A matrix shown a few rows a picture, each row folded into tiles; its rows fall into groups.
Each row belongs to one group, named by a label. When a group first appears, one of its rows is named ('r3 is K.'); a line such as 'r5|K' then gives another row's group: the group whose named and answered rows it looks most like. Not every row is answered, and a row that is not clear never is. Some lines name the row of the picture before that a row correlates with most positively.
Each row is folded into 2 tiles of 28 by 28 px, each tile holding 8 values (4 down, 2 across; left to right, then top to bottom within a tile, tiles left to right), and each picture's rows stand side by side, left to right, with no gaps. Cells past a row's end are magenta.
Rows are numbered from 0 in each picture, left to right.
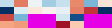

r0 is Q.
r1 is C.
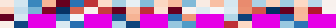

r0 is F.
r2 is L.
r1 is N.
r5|L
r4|C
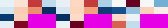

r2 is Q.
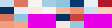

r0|Q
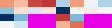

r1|Q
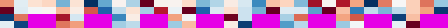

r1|C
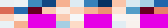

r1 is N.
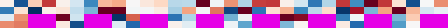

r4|N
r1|F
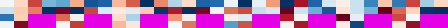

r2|C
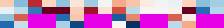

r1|L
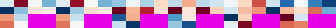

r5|C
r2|L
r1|Q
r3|L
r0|Q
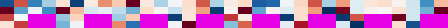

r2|Q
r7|F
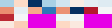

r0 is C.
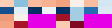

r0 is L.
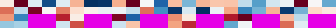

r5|Q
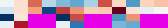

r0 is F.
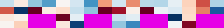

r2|L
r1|F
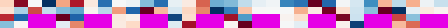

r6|F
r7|Q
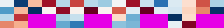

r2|L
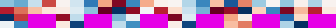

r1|F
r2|N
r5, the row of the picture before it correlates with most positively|1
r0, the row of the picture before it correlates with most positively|1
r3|F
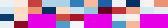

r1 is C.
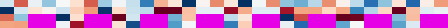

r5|L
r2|F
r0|Q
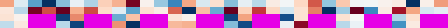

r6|N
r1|L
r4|L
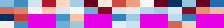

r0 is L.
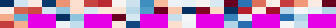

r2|F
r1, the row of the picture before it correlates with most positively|2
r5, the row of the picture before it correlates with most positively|2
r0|C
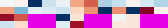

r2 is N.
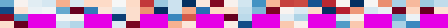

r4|F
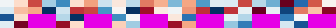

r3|C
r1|C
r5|N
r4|L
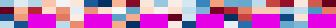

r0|L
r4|L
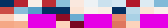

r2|Q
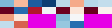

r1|L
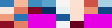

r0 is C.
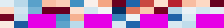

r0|F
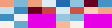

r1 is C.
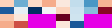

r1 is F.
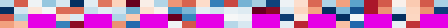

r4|N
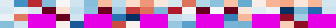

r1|F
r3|L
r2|C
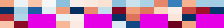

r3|C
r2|L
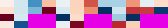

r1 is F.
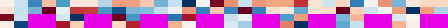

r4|N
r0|F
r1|C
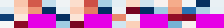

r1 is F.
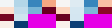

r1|F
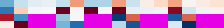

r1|L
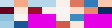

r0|L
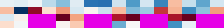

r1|C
